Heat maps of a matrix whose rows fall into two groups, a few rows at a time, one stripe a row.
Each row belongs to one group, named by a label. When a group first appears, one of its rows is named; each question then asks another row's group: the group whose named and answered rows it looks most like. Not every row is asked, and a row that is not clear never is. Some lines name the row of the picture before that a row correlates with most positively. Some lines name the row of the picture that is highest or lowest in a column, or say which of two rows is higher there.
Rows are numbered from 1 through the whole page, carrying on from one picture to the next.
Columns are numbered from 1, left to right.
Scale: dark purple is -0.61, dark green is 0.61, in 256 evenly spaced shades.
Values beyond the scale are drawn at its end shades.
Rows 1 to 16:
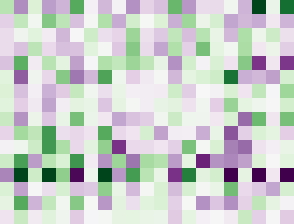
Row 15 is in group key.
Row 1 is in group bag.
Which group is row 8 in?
bag
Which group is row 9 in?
bag
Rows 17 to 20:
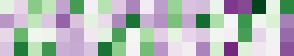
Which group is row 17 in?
bag
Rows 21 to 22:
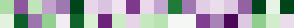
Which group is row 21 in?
bag
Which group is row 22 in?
key
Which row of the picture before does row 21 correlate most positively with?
17
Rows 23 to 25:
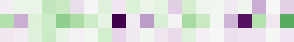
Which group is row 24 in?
bag
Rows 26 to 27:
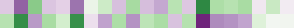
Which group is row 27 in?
key
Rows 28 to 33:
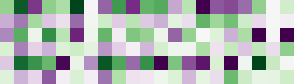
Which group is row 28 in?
key
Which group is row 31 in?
bag
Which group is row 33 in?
bag
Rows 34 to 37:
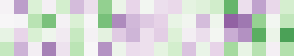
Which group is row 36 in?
bag
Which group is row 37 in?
bag
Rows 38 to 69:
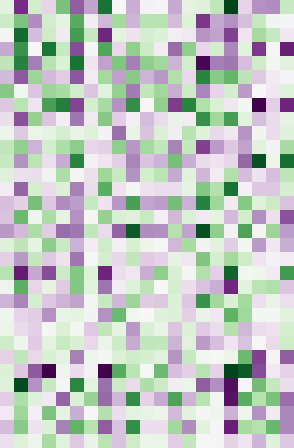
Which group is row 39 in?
key
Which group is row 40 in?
key
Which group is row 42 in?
key
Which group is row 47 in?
bag
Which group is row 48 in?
key
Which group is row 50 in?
key
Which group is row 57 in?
bag
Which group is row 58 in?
key
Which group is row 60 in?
bag
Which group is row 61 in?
key
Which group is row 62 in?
key
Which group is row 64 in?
bag
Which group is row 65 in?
key
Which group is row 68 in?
key
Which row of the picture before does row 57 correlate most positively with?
37
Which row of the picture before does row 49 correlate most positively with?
36
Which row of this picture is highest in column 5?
45
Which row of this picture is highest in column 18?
64
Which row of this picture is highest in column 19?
49
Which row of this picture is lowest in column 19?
45
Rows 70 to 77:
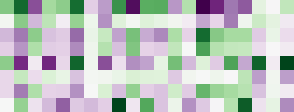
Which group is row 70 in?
key
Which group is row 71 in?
key
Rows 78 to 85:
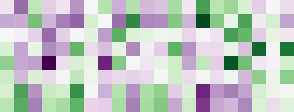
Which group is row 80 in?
bag
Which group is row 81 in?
bag
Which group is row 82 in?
bag
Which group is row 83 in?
bag
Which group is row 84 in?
key
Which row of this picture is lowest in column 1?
79
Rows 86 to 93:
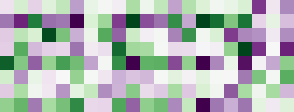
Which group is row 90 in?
key
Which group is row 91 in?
bag
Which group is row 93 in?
key
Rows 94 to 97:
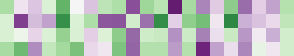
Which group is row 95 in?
bag
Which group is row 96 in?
key
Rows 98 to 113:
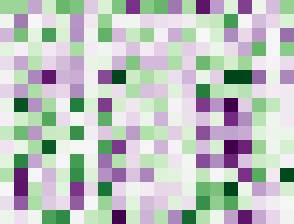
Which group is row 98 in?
key
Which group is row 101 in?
bag
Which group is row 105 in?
key
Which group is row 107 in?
key
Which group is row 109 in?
key
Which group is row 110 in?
bag
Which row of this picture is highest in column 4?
108
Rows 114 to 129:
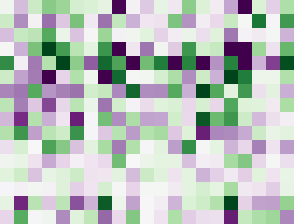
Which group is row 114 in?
bag
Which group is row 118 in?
key
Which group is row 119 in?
bag
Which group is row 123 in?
key
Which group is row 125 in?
bag
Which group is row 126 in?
key
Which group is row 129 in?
key
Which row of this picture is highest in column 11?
118
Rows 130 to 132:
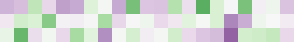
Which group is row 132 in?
key
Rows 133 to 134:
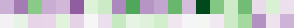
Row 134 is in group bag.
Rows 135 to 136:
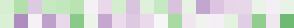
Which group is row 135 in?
key
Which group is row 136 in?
bag
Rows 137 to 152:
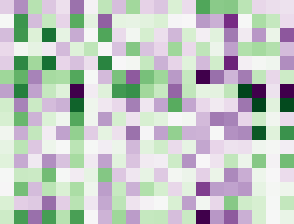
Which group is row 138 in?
key
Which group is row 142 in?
key
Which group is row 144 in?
bag
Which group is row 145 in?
key
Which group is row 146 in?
bag
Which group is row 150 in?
key
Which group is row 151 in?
bag
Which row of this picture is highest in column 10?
143
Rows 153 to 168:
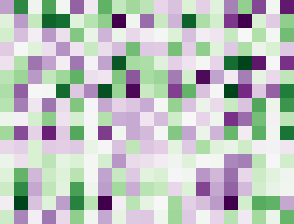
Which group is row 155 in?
bag
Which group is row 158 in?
key
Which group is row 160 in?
bag
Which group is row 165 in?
key
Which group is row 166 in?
key
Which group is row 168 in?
bag
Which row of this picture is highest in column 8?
159
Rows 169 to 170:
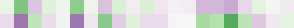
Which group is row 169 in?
key
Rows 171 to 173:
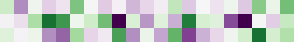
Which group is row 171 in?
bag
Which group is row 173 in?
bag
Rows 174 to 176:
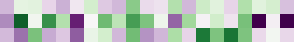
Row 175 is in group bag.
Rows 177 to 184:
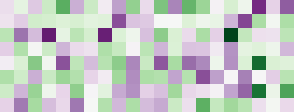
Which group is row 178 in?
bag
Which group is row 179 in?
bag
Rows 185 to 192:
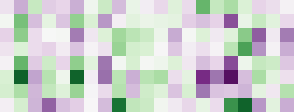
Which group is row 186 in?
key
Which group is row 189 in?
key
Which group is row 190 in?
key
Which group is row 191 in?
key
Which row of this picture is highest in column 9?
192
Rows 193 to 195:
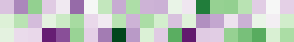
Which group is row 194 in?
key
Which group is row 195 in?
bag
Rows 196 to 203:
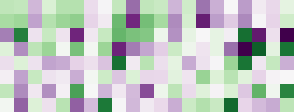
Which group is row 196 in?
key
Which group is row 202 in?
bag
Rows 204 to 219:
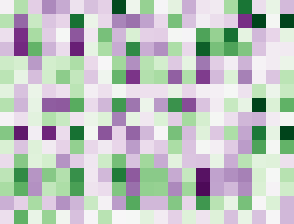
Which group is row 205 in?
bag
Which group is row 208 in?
key
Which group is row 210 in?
bag
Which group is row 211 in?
bag
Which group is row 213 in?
bag
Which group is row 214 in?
bag
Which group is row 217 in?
key
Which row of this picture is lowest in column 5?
211
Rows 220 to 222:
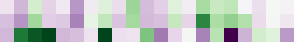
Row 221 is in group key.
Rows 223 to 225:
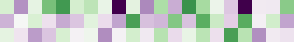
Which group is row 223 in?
bag
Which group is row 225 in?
bag
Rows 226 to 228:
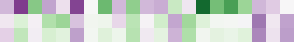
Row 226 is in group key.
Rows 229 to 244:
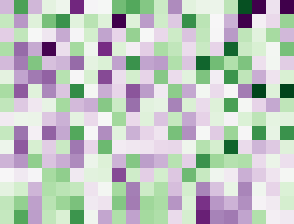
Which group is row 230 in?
bag
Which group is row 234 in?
bag
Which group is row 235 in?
bag
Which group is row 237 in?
bag
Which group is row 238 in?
bag
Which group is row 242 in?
key
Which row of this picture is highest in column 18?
229
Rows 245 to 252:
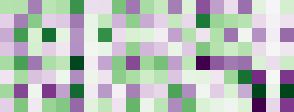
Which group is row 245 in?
key
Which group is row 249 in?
key
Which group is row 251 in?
bag
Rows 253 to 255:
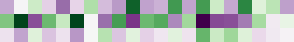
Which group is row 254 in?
key
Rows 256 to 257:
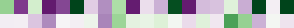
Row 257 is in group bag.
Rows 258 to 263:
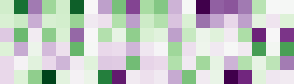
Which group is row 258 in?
key
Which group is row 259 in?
key
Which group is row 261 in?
bag
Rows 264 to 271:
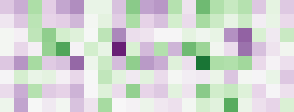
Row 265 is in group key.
